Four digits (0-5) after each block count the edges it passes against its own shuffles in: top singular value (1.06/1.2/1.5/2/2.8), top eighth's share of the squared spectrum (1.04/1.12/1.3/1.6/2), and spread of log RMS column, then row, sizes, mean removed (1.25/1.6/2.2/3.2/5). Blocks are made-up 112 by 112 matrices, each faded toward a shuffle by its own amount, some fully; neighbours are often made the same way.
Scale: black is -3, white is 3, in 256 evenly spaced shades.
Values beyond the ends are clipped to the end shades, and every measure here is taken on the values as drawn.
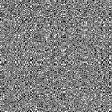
5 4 3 3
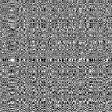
5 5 4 4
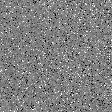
2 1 0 0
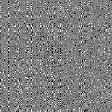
5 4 3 2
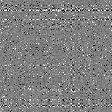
5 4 2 3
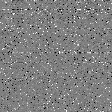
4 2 0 1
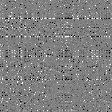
5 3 2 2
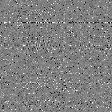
4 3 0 2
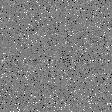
3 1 0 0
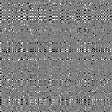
5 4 3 4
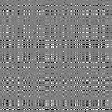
5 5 4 5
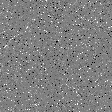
0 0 0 0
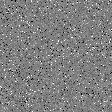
0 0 0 0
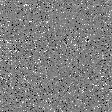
2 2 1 1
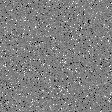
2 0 0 0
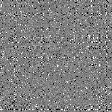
4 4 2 2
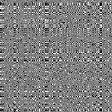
5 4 4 4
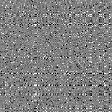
5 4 2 3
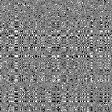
5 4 3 3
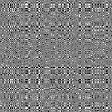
5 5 4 4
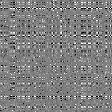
5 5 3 4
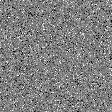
2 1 0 0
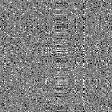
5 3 2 2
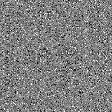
4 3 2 1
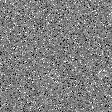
0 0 0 0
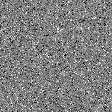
3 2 1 0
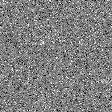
1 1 0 0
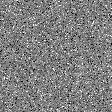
0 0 0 0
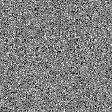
3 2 1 1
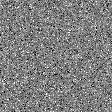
2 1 0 0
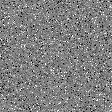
0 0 0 0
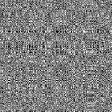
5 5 3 3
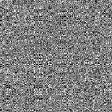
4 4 3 3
